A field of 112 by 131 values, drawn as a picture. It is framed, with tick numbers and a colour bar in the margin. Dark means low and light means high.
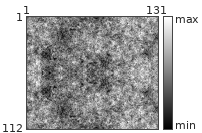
Odd rows or columns: none. Grain: blotchy. Histogram: bell-shaped. Mirror symmetry: top to bottom.
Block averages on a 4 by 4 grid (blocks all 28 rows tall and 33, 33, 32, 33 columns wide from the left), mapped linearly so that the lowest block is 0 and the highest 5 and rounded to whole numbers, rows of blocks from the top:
3035 | 1125 | 1125 | 3035
